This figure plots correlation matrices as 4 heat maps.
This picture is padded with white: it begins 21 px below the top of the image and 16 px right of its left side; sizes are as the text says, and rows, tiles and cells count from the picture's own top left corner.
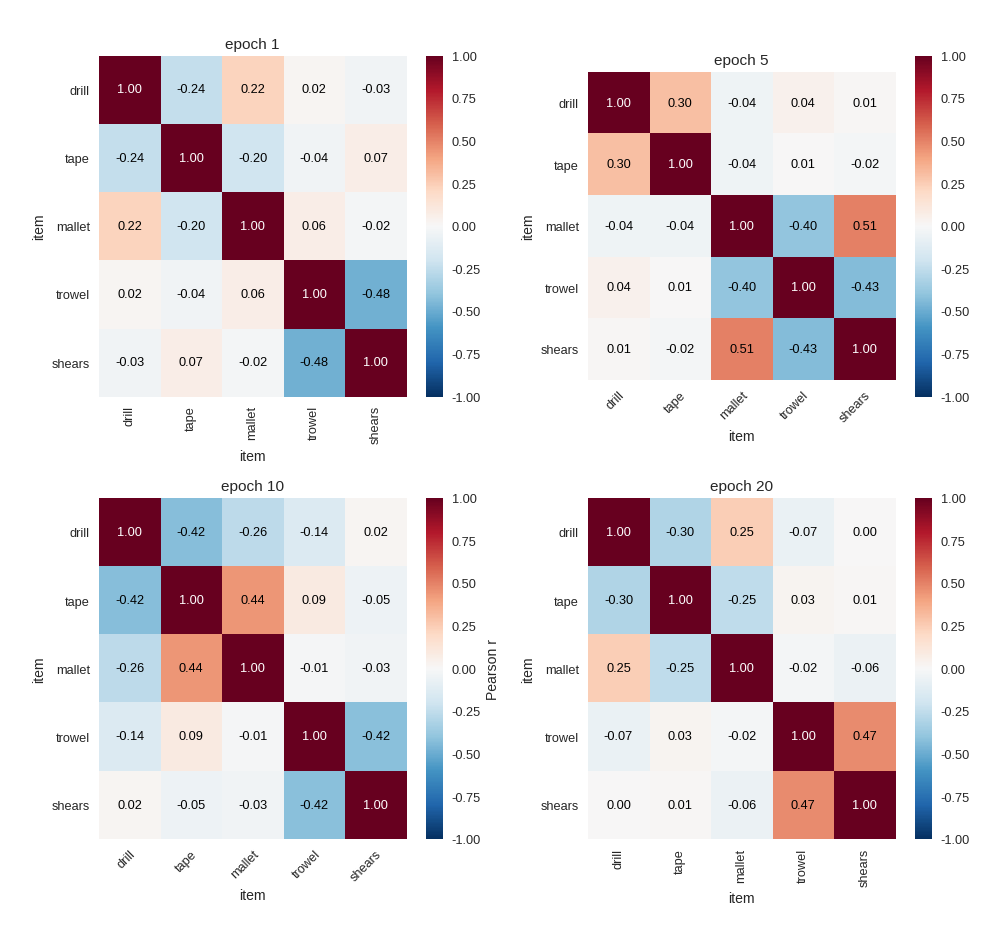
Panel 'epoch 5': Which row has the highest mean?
drill
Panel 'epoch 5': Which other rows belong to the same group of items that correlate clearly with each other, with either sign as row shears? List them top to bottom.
mallet, trowel
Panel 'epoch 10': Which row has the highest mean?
mallet
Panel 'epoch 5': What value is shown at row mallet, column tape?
-0.04
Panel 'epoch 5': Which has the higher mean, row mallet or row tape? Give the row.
tape
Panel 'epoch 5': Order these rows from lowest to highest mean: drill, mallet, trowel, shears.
trowel, mallet, shears, drill
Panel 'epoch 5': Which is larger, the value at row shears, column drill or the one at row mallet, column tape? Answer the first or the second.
the first
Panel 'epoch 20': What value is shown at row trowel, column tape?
0.03
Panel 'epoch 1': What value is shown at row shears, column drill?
-0.03
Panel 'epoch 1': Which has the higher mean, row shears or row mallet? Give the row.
mallet
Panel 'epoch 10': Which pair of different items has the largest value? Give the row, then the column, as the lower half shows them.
mallet, tape
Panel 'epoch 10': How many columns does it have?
5
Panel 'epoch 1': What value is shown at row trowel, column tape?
-0.04
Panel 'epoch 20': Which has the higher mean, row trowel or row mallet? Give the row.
trowel
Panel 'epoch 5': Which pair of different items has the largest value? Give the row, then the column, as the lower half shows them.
shears, mallet
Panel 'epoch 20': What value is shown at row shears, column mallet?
-0.06
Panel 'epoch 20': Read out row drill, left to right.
1.00 -0.30 0.25 -0.07 0.00
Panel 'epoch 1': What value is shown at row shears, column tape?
0.07
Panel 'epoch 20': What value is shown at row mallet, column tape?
-0.25
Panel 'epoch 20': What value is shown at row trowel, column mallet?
-0.02
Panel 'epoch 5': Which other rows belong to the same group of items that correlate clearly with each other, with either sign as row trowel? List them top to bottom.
mallet, shears
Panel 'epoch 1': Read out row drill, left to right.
1.00 -0.24 0.22 0.02 -0.03
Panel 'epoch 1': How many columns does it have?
5
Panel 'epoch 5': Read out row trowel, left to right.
0.04 0.01 -0.40 1.00 -0.43
